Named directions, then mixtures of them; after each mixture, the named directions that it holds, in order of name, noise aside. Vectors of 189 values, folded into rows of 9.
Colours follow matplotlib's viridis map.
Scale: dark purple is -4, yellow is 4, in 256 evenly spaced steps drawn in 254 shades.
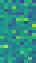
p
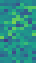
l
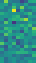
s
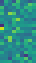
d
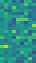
p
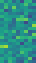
p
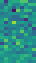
s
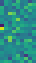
d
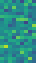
p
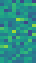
d, p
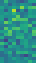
l, s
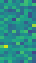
p, s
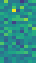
s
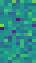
d, p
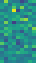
s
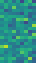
p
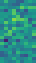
l, s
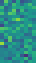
d, s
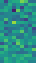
s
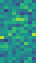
l, p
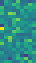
d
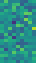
l, s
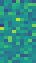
d, p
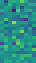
s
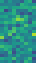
l, p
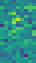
d, l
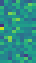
d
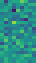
s
